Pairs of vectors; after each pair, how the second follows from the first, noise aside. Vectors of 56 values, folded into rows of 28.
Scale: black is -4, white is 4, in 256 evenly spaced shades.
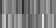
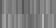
shrunk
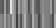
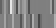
partly zeroed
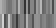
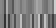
wrapped around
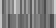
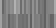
shrunk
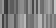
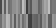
wrapped around
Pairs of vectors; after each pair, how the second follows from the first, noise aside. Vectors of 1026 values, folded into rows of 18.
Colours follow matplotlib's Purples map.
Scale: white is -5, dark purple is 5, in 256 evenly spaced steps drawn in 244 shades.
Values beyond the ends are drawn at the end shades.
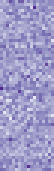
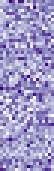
scaled up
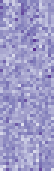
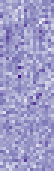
wrapped around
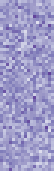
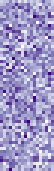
scaled up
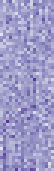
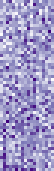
scaled up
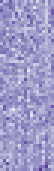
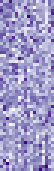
scaled up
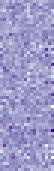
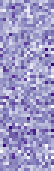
scaled up
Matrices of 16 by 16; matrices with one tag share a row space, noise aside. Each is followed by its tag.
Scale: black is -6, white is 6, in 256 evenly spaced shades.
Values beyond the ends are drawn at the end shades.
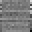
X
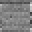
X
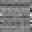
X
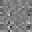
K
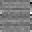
X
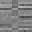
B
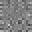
K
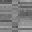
B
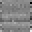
X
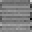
X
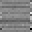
X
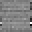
X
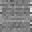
X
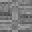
B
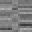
B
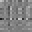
K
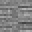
B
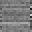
X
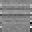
X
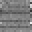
X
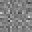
K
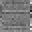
X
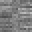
B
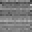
X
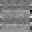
X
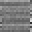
X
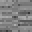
B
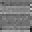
X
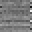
X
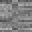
B
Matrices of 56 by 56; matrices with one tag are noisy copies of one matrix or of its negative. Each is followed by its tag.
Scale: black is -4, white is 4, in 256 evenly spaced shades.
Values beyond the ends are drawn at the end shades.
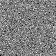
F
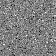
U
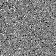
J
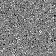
U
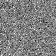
J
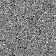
U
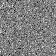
J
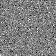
F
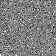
F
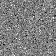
U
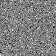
F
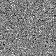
U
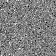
J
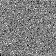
F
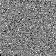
F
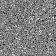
U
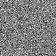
J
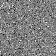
J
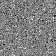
U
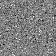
U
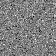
U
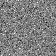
J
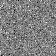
J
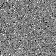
J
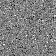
U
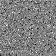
F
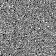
J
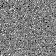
J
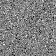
U
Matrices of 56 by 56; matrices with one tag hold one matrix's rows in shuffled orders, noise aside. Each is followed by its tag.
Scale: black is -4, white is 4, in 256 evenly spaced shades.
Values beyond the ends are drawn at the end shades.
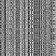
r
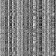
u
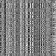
r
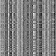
u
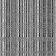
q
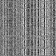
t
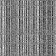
q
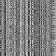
r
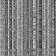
u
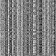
u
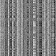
u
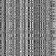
r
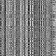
r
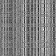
t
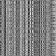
r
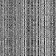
t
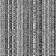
u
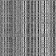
t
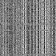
t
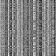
u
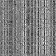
t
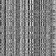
r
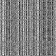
q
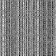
q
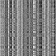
u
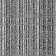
q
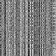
r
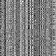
r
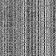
t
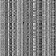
u
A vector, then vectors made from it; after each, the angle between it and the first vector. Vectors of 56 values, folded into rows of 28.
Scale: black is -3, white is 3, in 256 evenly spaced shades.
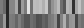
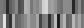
partly aligned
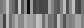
nearly opposite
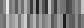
partly opposed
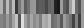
partly opposed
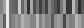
nearly opposite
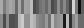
partly opposed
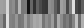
nearly opposite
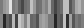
orthogonal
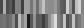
partly aligned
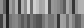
nearly parallel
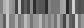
nearly opposite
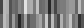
orthogonal
